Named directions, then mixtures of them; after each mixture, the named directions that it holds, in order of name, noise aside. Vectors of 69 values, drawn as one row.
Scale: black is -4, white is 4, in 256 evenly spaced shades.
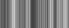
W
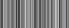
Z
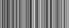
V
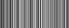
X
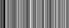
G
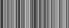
W, Z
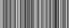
Z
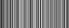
X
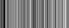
G, W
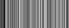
G, X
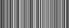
X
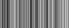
V, W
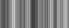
W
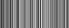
X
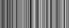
V, X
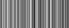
V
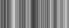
W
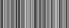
Z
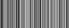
X, Z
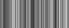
W, Z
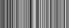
V, X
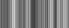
W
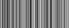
V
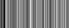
G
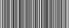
V, X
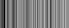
G, V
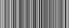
X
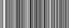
G, Z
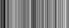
G, W
